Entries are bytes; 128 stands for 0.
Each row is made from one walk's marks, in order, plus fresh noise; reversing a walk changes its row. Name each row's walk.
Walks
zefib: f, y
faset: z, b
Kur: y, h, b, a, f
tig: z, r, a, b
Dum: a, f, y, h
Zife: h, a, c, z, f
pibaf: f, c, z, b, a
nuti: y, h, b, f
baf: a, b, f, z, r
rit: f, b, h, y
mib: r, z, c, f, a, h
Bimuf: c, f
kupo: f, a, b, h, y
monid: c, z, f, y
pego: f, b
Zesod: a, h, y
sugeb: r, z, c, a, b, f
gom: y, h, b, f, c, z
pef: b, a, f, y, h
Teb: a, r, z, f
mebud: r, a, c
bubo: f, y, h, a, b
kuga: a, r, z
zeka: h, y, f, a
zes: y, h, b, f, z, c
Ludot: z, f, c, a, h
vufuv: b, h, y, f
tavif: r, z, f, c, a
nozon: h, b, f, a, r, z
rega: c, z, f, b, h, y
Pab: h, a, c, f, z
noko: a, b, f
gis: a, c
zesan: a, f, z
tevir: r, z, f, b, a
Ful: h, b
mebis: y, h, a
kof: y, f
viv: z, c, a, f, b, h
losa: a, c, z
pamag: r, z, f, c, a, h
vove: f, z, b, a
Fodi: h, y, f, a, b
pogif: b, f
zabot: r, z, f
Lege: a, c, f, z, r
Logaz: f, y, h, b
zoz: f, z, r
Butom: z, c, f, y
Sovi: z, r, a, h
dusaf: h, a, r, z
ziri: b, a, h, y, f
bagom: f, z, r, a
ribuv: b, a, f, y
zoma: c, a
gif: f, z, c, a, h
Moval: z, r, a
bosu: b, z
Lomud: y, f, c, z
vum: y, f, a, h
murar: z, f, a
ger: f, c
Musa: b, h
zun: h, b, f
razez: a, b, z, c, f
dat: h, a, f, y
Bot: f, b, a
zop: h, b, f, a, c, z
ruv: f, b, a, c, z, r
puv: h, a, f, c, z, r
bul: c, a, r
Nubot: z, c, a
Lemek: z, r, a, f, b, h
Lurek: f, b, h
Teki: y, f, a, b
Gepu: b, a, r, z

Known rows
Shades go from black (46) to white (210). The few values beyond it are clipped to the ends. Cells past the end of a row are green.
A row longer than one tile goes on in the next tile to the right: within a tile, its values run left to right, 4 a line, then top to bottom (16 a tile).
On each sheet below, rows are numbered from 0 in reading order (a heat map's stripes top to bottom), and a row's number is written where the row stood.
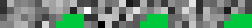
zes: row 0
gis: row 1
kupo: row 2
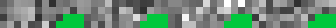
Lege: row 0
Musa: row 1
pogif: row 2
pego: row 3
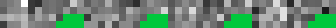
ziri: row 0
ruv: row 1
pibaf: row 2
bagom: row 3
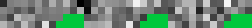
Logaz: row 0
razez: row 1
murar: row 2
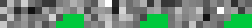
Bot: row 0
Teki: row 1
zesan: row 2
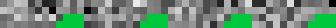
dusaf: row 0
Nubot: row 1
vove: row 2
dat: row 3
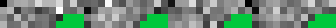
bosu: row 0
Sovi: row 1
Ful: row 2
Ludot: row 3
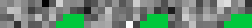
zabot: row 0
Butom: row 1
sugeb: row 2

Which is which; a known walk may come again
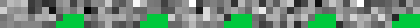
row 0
Gepu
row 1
Nubot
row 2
vum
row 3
faset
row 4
kof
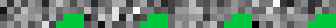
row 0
monid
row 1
mebud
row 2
puv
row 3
vufuv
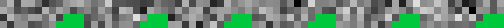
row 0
pego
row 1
Musa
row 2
Zife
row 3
zabot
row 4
vove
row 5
dusaf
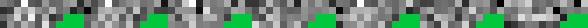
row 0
Moval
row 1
tig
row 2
Teki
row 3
bubo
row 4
Sovi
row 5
Dum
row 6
bul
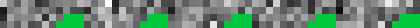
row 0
rega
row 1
Fodi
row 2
gom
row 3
rit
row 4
razez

